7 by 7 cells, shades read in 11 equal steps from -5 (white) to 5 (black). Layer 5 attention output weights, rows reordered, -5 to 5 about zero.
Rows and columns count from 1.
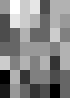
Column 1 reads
-1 2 2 1 -3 5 4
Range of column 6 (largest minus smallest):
8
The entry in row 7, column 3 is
1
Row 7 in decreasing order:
5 4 3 2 1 1 -1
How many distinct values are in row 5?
4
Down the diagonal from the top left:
-1 -4 -2 -1 -2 2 1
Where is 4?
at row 7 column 1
